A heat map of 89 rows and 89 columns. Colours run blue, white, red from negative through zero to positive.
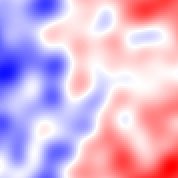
The bottom right is the ninth with the highest average. There is an overall slope up to the right. The middle left is the ninth with the lowest average. The texture varies smoothly and slowly.
